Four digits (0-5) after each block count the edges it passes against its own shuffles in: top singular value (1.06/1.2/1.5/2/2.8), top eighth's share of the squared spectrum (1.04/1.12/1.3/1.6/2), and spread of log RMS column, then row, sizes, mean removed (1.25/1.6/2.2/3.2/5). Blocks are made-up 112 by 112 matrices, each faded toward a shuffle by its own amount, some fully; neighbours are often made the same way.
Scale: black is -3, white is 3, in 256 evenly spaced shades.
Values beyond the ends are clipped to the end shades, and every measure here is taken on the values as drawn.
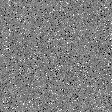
0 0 0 0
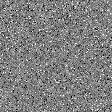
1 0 0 1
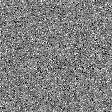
3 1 0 0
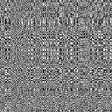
5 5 4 4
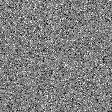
1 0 0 0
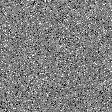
0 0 0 0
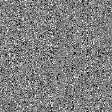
1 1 3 0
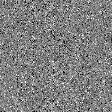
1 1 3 0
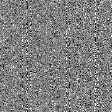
2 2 4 0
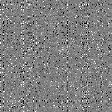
4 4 3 2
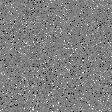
2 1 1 0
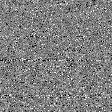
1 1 0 2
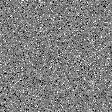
0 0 1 0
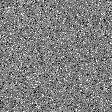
0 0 0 0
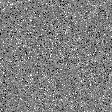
0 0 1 0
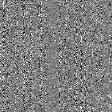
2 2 4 0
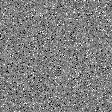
0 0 0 0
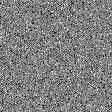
0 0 0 0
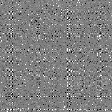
5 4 3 3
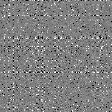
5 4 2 3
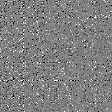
4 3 2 2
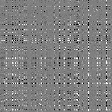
5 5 4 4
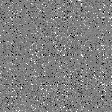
4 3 2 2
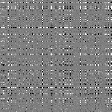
5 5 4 4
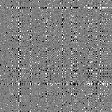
5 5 3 3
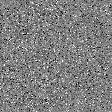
3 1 0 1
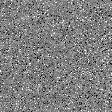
3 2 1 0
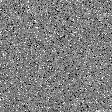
2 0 0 0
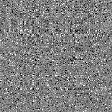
4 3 2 2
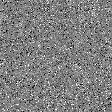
3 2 1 0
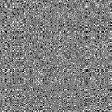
5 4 3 3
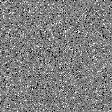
4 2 1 1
